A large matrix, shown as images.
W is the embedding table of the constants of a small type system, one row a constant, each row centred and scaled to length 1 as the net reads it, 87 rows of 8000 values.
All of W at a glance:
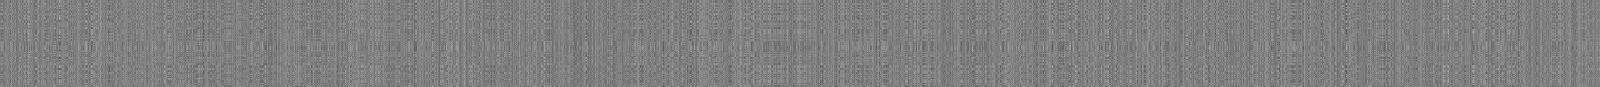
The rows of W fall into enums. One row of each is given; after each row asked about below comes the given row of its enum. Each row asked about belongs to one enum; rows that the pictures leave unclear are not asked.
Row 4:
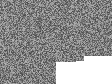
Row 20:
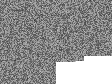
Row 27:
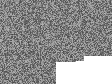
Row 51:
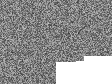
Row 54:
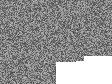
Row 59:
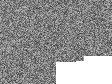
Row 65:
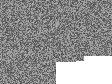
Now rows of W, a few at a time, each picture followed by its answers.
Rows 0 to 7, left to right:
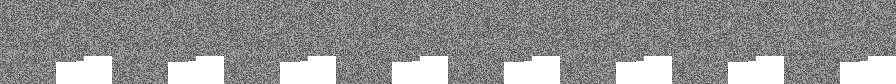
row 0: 65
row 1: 54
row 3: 4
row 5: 65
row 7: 27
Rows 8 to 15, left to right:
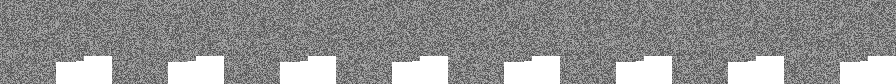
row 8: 65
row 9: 20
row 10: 4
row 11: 54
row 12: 54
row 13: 27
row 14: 27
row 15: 65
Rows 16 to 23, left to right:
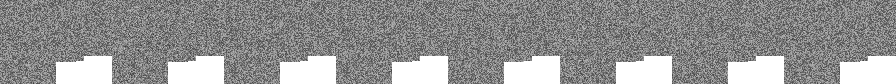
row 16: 54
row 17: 59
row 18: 65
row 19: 65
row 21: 51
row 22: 4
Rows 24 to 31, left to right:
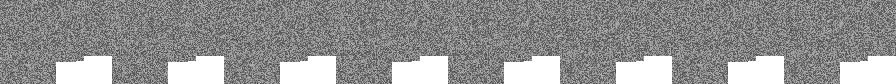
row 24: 54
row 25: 4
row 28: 27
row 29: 65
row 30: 54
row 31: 65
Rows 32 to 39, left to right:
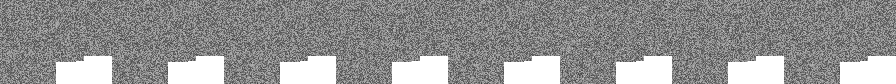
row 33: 54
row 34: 54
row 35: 20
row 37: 59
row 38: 20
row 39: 54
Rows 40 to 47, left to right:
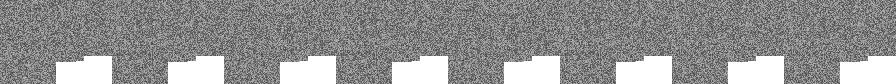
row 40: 54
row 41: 27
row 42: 20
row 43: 27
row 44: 20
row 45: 27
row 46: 4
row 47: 4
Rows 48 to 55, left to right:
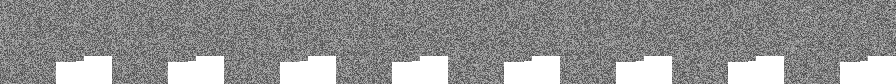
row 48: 4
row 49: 4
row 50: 20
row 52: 54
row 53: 27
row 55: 59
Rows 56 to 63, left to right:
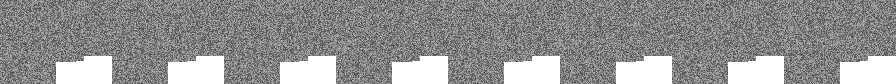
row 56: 54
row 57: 20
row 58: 20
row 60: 20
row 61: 4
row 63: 27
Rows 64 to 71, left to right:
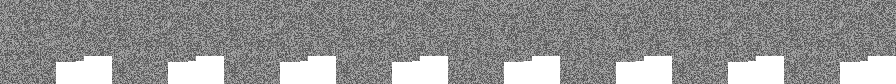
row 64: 27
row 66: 65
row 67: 65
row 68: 20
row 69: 20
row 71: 65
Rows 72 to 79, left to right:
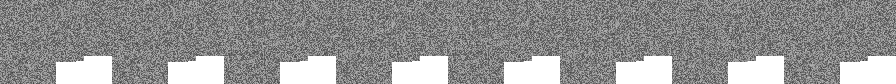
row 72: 54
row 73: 54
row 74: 27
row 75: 65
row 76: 27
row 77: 65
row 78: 20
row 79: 54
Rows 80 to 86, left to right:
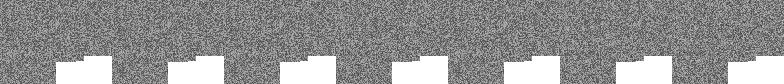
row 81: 65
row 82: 65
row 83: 4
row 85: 27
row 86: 51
